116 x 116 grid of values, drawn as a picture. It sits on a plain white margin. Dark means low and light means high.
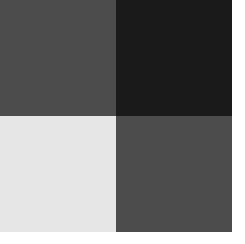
The table splits into 2 rows of 2 panels. Panel 1,1: low, flat. Panel 1,2: very low, flat. Panel 2,1: very high, flat. Panel 2,2: low, flat.
